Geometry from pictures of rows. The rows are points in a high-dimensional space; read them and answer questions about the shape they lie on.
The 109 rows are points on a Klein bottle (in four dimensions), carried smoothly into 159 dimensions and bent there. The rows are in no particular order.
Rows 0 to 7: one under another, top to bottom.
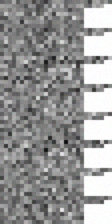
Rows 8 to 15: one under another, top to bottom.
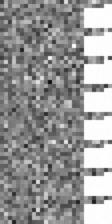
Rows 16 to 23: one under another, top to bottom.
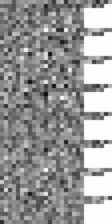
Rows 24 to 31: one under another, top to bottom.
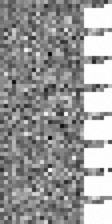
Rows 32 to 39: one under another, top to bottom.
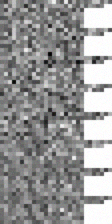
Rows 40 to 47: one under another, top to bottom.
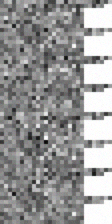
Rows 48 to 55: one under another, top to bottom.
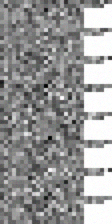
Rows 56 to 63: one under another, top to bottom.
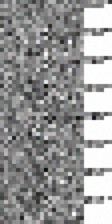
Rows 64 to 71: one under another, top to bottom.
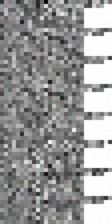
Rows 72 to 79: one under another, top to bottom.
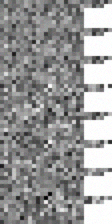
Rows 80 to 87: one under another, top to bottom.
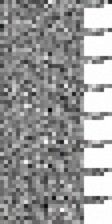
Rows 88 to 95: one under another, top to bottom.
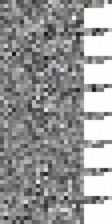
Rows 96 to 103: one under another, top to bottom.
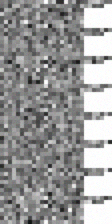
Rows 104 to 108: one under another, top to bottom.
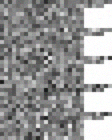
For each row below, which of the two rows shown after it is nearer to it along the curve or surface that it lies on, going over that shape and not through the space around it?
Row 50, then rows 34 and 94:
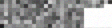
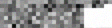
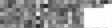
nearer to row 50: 94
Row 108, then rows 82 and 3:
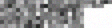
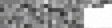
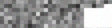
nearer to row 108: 82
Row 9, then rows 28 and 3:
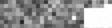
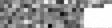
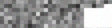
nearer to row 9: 28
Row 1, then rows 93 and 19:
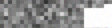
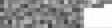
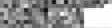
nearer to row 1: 19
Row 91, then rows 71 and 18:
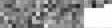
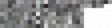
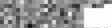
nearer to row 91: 18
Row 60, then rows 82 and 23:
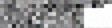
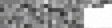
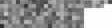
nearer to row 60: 82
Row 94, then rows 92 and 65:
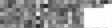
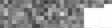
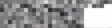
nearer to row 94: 65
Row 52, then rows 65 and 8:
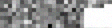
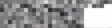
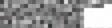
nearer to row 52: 65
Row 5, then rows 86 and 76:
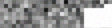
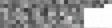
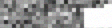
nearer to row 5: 76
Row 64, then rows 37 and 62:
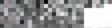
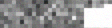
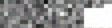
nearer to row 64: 62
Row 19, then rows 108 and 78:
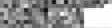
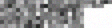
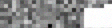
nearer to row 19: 108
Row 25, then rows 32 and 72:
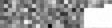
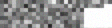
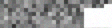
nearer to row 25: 32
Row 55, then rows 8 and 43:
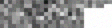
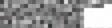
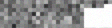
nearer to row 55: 43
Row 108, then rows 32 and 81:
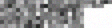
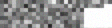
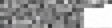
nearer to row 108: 81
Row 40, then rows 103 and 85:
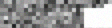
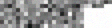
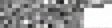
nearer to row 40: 103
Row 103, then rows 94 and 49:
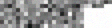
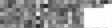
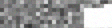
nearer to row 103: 94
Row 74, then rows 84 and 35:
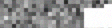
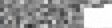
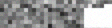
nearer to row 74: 84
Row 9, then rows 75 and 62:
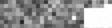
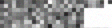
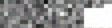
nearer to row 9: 75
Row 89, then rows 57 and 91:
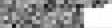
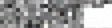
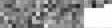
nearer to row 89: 91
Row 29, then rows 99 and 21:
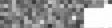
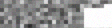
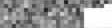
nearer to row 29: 99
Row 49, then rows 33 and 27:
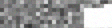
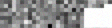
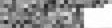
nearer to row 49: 33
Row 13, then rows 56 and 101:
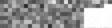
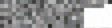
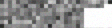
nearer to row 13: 101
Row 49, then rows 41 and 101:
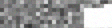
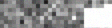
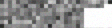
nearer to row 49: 101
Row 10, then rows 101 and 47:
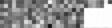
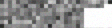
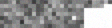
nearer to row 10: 47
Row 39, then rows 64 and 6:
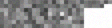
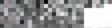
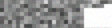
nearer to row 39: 64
